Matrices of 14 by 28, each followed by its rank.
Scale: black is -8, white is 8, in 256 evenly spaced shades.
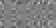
two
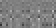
two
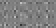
two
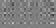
two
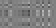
one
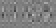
two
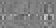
two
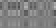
one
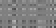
one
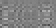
two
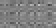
two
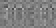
two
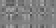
two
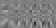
two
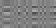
one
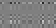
one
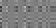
one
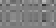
one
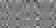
two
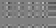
one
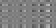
one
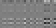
one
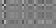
one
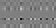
one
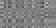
two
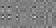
two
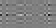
one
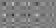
one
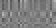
two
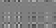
one
